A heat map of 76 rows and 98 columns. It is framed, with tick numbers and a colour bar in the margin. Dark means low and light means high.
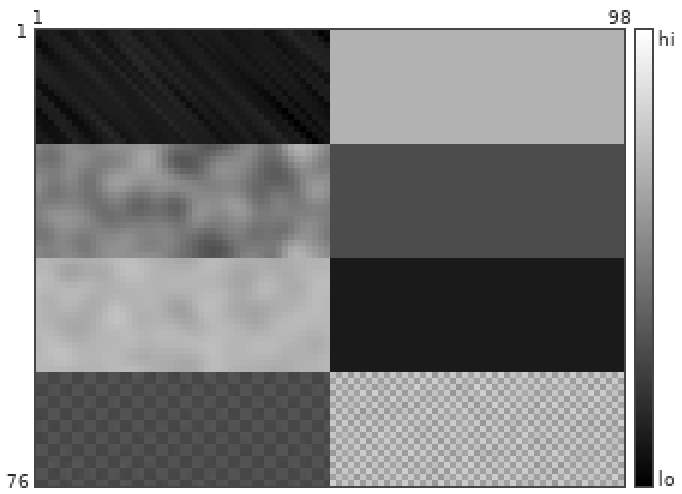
The table splits into 4 rows of 2 panels. Panel 1,1: very low, slanting down to the right, faint in contrast. Panel 1,2: high, flat. Panel 2,1: middling, blotchy. Panel 2,2: low, flat. Panel 3,1: high, blotchy, faint in contrast. Panel 3,2: very low, flat. Panel 4,1: low, checkered, faint in contrast. Panel 4,2: high, checkered.
